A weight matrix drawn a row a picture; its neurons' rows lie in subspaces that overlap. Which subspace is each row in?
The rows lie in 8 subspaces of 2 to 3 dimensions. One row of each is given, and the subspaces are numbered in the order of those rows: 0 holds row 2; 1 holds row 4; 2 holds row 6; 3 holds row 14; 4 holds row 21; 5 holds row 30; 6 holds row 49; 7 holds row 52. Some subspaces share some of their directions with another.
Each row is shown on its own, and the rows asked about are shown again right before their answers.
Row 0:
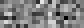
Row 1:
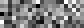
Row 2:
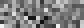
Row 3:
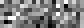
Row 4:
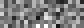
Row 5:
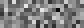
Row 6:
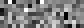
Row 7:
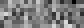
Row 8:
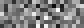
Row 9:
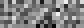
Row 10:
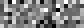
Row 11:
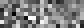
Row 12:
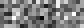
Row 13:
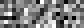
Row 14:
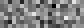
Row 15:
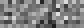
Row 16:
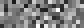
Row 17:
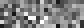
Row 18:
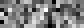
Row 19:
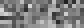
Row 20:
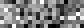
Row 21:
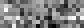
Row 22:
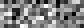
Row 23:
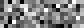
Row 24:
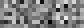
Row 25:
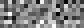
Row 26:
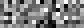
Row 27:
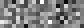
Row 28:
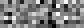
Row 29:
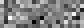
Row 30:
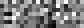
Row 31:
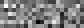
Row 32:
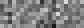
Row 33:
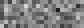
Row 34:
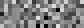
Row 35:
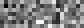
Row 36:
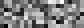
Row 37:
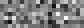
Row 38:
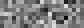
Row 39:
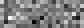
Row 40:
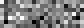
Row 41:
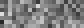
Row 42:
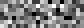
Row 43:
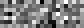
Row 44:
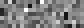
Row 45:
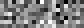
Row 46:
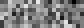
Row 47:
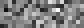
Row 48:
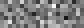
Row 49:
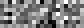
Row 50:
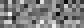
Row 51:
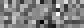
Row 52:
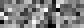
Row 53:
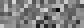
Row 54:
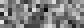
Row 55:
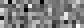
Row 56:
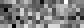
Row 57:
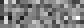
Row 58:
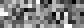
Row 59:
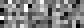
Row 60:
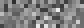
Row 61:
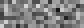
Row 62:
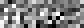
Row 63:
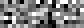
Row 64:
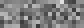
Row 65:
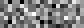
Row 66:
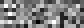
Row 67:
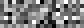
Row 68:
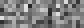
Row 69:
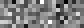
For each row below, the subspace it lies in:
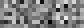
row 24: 4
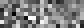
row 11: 0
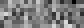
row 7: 2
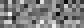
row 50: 7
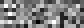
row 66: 6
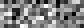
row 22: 5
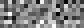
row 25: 7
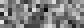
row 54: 7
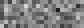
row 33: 3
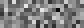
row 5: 0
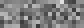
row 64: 7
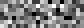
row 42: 1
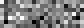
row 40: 5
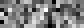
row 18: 7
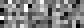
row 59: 2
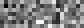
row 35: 6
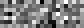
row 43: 6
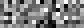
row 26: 6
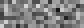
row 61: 3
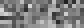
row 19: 2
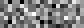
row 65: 3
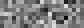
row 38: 7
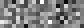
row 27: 4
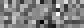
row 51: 6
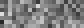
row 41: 7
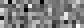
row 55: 2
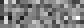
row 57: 5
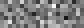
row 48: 3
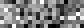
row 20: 4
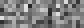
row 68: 2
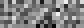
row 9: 1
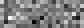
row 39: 5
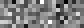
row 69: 4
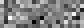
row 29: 5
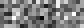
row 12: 5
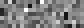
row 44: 2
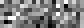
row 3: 5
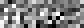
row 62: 4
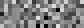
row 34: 1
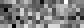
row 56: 4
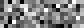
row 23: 3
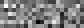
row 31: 6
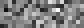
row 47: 1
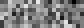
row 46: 2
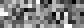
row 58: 2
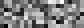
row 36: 1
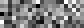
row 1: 7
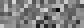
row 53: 0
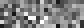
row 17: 0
